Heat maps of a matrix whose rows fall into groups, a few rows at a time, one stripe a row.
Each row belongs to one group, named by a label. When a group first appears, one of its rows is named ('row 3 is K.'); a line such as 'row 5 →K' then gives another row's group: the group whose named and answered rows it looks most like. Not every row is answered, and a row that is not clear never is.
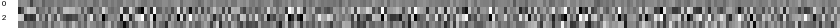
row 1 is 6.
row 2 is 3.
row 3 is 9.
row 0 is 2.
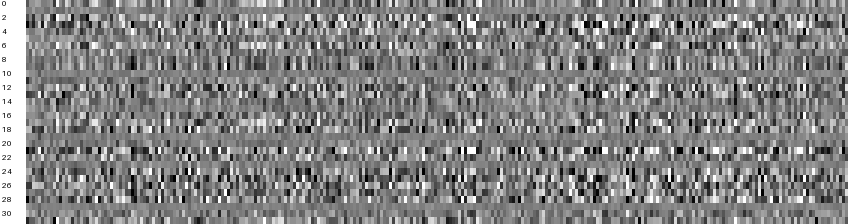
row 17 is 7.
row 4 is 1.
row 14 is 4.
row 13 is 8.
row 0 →7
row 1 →4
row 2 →7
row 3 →8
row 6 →7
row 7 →6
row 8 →9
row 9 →9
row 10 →2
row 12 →9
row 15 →4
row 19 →2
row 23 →3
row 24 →3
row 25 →9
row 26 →6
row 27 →9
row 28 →8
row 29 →2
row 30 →2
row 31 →7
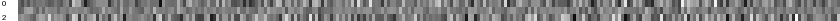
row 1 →6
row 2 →9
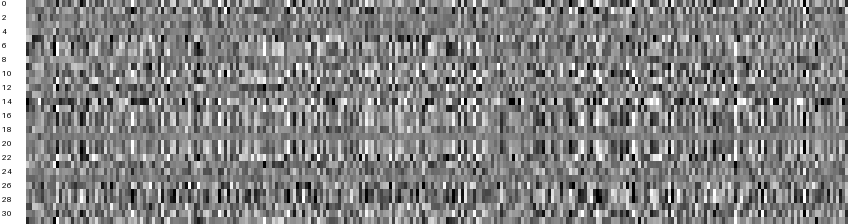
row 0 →1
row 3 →9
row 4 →4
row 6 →7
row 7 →7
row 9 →6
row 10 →1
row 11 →7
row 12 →4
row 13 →6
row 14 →8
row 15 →7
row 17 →1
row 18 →6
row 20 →1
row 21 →1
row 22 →7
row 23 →4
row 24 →9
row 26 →3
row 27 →9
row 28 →9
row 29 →6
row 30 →1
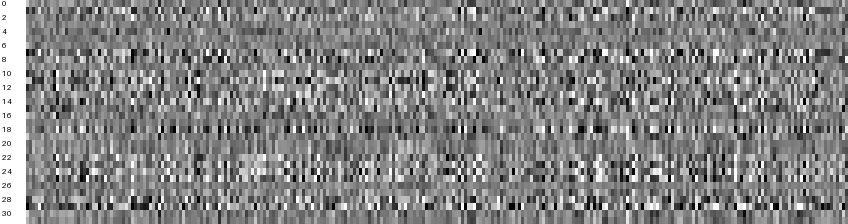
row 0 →2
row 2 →1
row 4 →4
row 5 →3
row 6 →3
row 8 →9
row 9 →6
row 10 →7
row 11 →3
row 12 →7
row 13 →6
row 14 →1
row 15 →8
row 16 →4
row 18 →9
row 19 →2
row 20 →6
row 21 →6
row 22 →7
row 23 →1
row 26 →3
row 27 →1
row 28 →6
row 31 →2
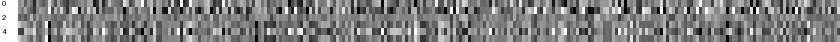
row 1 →9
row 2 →8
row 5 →4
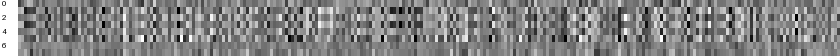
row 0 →6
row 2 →1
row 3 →3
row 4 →1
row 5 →3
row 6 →2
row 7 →2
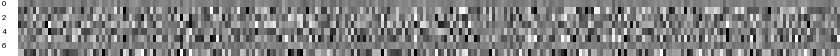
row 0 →2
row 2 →6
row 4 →4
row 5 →9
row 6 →6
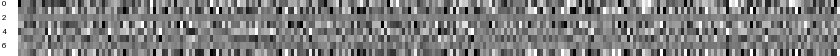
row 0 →8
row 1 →9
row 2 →2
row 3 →3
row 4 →7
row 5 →4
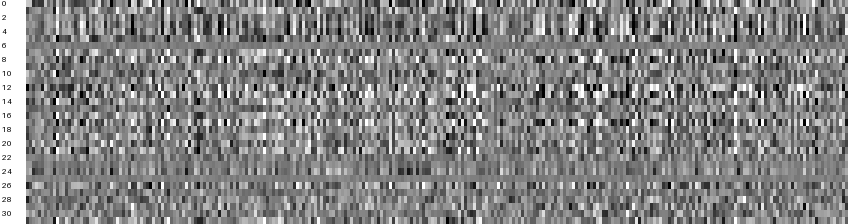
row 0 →3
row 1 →7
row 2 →9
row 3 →9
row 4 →9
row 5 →4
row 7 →7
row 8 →1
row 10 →4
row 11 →3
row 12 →8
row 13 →1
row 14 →7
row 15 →4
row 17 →1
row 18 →6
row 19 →7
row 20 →6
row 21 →7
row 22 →9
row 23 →3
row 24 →3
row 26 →6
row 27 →4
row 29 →1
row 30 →2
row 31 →7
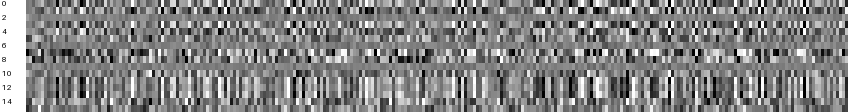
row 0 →1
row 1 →9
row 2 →2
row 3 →1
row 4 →9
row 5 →6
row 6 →2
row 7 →8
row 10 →3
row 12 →1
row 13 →1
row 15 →8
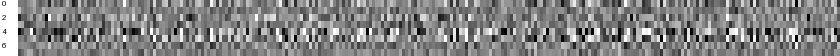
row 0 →1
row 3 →3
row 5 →1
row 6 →9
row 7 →6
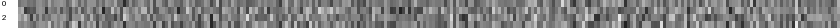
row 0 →9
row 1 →3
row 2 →2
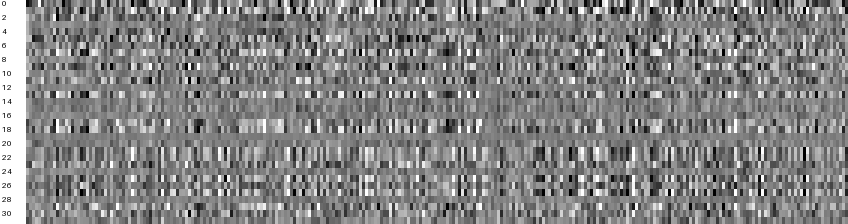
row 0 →8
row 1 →1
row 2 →4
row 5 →3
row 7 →7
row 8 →2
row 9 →3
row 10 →2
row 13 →7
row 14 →3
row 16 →2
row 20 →3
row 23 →6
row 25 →1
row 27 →1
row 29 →7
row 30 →6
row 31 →6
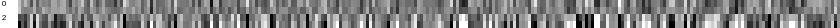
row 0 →2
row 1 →2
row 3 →8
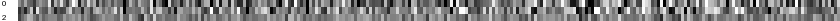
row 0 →9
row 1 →8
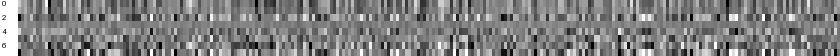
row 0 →4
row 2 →8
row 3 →4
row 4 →2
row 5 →8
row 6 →4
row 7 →8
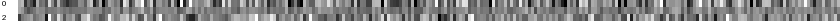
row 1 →3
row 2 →7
